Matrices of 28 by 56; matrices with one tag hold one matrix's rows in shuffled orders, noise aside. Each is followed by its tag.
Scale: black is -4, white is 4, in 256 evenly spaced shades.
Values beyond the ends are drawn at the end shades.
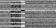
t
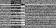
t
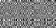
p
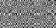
p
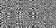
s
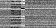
t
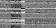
t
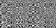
s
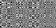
s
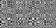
s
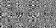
s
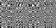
s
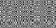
p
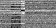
t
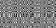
p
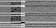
t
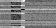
t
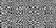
s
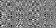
s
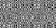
p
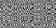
p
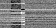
t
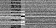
t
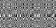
p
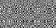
p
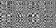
s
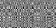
p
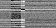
t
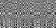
p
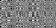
s
